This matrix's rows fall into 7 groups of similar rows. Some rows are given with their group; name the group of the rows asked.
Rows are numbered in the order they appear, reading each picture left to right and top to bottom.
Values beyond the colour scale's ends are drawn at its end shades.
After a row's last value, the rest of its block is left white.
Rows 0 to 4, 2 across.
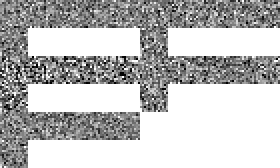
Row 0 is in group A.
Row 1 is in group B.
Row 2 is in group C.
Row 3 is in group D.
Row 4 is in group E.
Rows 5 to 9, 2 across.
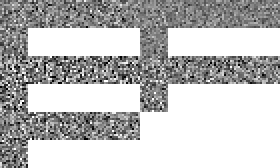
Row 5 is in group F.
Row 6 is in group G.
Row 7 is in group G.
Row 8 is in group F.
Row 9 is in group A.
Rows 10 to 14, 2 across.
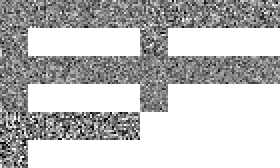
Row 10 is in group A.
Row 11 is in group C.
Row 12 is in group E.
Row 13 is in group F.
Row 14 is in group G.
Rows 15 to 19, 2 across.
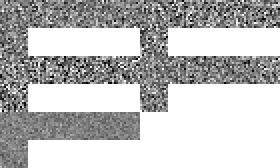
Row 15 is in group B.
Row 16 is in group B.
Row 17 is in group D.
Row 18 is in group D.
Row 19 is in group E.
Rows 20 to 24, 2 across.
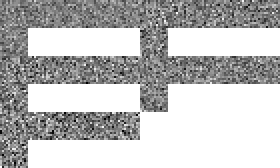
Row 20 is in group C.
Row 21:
G
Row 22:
C
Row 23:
E
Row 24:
D
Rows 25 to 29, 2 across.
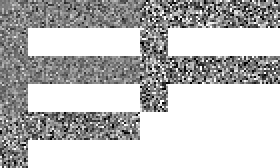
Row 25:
F
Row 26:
E
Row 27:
B
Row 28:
G
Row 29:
D
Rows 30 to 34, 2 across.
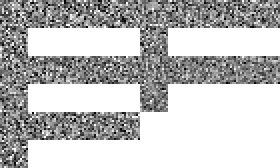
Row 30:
F
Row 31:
F
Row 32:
E
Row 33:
C
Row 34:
C
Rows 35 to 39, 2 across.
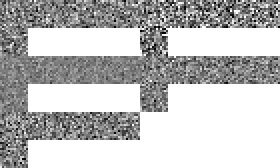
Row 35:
C
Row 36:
A
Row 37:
B
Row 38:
A
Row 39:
G
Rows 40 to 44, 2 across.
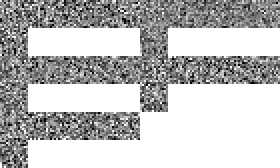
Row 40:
D
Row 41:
D
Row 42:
F
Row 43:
F
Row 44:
A
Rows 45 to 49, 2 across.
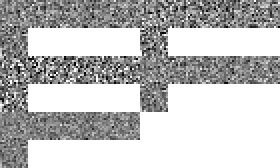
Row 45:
A
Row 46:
A
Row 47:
B
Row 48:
A
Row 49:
A
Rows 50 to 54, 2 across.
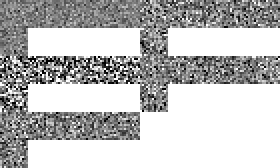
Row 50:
G
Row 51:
E
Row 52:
E
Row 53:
D
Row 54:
G
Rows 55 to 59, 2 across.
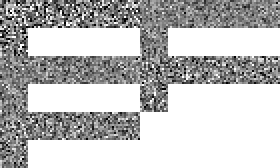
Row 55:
G
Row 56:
D
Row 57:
D
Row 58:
C
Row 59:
G
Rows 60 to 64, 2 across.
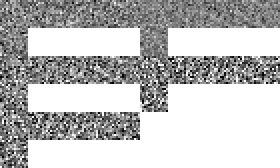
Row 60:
E
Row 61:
F
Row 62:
F
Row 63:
B
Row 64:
B
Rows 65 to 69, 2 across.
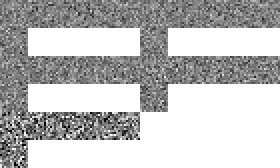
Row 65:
F
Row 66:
F
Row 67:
B
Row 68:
G
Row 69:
G
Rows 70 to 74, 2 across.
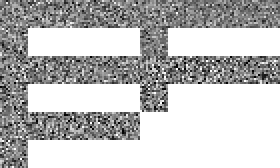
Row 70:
E
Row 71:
G
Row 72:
G
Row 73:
G
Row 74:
F
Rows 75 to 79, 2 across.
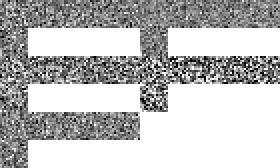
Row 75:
G
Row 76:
A
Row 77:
E
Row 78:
E
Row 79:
C
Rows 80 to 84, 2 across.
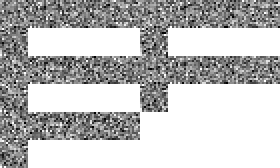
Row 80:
A
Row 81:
A
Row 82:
E
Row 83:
A
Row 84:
E
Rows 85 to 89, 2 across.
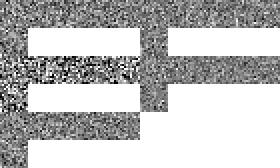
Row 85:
E
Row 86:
B
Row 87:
D
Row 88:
G
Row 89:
E
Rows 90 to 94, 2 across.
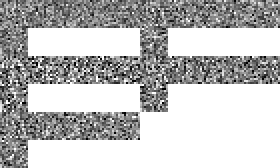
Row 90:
G
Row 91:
C
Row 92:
B
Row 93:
G
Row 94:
C
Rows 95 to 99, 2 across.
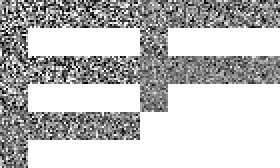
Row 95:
A
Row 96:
F
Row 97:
E
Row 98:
F
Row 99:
B
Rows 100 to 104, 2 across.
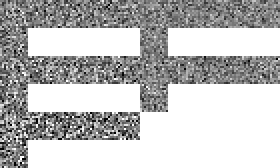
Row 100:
G
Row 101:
F
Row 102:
B
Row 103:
D
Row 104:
G
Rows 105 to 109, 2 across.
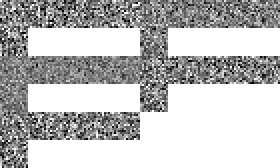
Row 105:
D
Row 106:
F
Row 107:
F
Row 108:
F
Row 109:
B
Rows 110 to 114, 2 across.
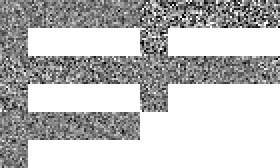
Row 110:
B
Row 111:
E
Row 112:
E
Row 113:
D
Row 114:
F
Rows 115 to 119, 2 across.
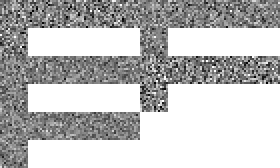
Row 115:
F
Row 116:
F
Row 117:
G
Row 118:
G
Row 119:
E
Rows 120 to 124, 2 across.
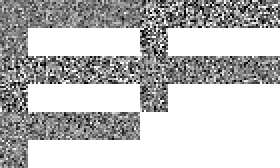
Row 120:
B
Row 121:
G
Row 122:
A
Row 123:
G
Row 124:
F
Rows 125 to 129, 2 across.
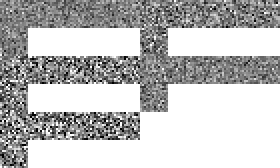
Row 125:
D
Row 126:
C
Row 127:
F
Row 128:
G
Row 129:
E
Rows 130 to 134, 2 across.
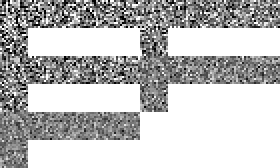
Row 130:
C
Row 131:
A
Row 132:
C
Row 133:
B
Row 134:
B
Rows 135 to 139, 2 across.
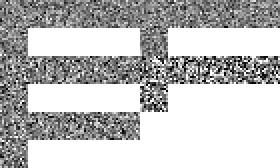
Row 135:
E
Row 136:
A
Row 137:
G
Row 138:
F
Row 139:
F
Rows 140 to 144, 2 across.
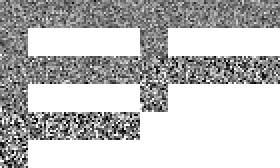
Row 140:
E
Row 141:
B
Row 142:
A
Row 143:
F
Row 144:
B
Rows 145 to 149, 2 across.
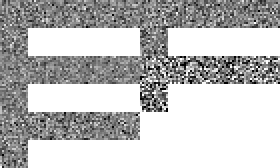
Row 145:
C
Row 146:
G
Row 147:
A
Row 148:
A
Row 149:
D
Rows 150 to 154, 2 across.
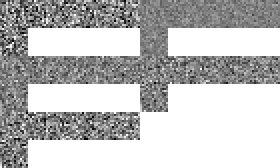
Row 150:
C
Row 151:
C
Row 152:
B
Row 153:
A
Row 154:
A
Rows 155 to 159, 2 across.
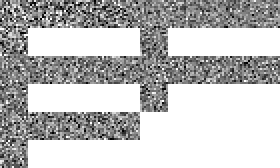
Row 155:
E
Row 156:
A
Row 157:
B
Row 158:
G
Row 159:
F
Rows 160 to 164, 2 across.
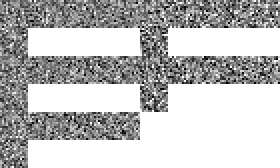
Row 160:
C
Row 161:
A
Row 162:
F
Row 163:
C
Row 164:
F
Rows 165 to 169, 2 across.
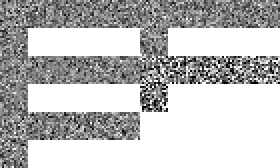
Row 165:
G
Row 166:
E
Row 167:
F
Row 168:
A
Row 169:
F
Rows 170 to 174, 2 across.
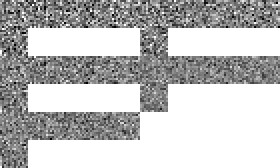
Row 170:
A
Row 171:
C
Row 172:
A
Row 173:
F
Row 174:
D
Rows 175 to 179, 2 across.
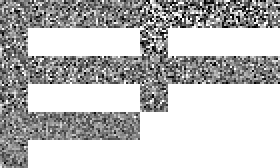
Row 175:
B
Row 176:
E
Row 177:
B
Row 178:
C
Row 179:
E
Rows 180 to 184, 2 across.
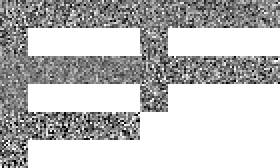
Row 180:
G
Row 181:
D
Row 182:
B
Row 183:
C
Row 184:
D
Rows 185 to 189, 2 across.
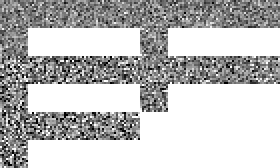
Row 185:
B
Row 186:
E
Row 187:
G
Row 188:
A
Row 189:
C
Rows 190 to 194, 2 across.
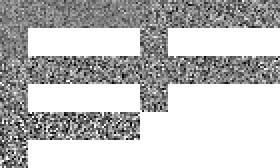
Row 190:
D
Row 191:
F
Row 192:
F
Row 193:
D
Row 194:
B
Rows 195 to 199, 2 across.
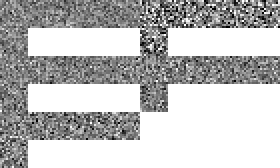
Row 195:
E
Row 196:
C
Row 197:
D
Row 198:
G
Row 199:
F
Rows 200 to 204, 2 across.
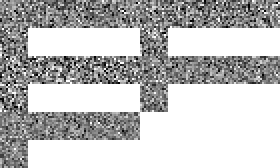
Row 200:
D
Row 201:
D
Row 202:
E
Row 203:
F
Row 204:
F
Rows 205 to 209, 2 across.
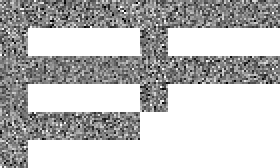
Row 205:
D
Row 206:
G
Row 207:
G
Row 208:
G
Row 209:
E
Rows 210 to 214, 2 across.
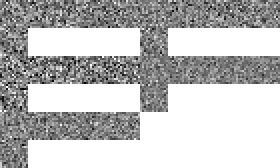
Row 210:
E
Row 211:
F
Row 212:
E
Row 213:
B
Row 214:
A
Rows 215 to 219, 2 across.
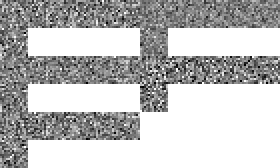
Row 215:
B
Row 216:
F
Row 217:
A
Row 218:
G
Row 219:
C
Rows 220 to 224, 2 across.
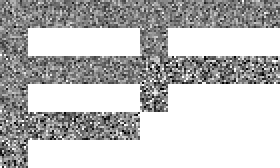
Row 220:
E
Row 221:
B
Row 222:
E
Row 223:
C
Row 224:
D
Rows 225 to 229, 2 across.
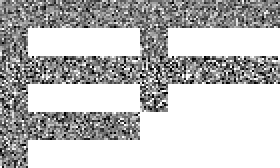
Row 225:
A
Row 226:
B
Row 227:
C
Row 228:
C
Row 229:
D
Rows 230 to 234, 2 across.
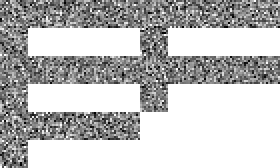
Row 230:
E
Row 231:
A
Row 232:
B
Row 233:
G
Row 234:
E
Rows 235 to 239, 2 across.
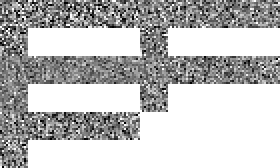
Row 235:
F
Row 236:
A
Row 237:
C
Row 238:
D
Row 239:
D
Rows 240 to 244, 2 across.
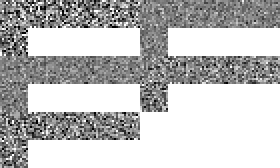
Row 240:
A
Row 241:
B
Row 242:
A
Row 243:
A
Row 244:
C
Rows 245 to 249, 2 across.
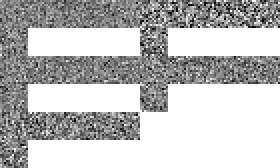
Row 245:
D
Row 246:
F
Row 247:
G
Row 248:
E
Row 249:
C
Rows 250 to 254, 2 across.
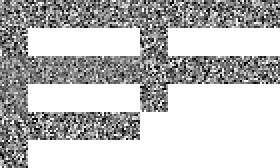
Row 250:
A
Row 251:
B
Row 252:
B
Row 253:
G
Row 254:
B
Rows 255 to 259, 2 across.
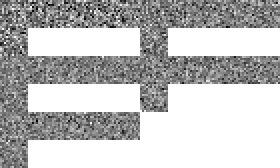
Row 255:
F
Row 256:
C
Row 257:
B
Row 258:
E
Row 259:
F
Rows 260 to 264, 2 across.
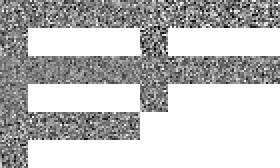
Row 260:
B
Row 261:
A
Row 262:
F
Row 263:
B
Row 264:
A
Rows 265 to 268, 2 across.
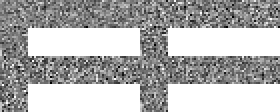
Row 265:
A
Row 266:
A
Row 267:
B
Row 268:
B
